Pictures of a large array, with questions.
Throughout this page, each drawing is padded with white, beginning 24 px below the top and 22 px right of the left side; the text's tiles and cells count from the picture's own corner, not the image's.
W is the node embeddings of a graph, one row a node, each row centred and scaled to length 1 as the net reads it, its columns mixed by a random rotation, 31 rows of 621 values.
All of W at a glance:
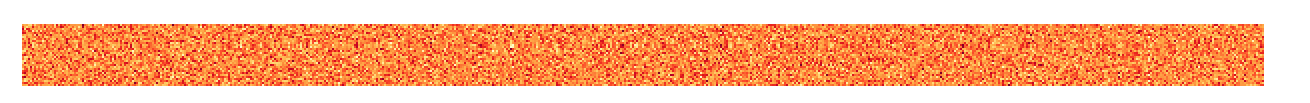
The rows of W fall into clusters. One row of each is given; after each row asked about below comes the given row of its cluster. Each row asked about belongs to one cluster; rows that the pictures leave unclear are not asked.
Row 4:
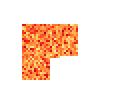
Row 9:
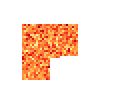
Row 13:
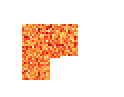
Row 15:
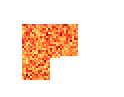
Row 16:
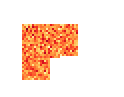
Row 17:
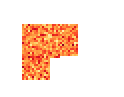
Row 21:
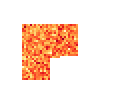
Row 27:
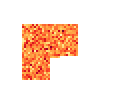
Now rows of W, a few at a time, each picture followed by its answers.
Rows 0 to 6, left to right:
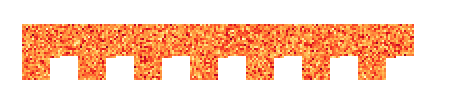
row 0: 16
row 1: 27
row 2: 17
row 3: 21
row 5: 27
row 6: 13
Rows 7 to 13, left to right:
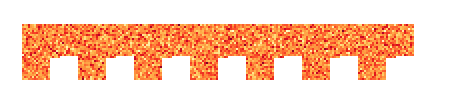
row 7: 9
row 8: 17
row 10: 21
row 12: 27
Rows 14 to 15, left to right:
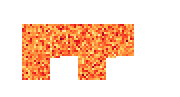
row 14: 21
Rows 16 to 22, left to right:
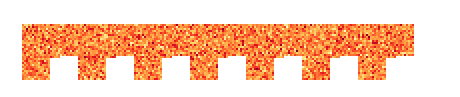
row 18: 13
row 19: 9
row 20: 16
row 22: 13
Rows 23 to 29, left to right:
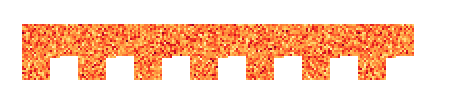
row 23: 4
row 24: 15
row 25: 13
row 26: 15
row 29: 4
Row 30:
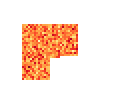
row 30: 17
